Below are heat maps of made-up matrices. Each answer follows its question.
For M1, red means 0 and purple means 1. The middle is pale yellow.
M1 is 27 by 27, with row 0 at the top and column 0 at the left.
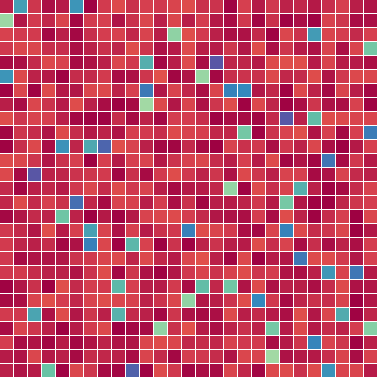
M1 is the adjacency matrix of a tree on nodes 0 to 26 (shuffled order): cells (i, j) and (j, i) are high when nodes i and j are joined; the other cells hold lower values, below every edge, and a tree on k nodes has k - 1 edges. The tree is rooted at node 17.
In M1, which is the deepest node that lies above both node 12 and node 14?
20
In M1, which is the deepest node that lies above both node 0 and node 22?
20
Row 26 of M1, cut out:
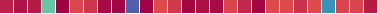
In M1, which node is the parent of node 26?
9
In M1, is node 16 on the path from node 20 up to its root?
yes
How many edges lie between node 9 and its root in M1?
1
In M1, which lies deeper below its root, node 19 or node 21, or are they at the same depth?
the same depth
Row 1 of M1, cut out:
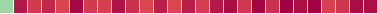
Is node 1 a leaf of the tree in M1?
yes
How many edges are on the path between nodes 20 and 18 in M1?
4
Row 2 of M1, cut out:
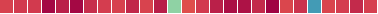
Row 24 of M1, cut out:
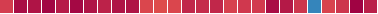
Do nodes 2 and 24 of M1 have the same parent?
yes
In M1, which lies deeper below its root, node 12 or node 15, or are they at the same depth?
node 12
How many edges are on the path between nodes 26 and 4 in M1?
5
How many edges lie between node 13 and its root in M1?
3
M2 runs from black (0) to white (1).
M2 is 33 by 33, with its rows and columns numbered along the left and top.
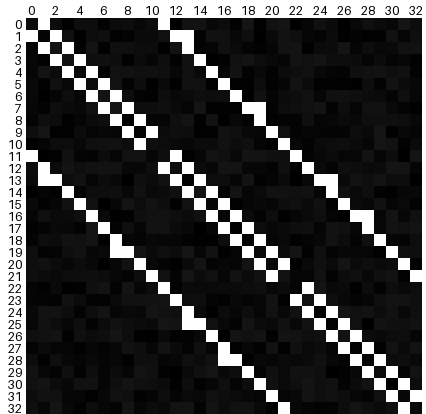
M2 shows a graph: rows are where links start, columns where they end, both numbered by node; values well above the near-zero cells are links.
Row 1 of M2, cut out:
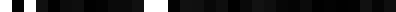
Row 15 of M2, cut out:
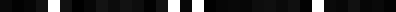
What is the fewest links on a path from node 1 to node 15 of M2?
3
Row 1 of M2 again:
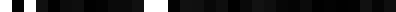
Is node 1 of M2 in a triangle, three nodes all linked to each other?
yes
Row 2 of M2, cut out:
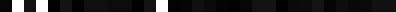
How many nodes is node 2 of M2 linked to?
3
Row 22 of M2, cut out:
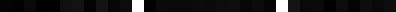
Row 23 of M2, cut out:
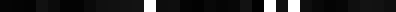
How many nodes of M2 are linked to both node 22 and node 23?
0
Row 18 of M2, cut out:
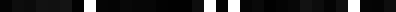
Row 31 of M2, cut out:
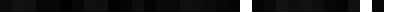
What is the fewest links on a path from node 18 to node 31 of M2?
3
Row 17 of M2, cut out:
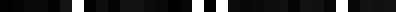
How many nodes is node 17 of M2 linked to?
4
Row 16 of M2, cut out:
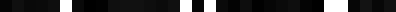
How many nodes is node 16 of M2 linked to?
5
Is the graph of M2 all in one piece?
yes
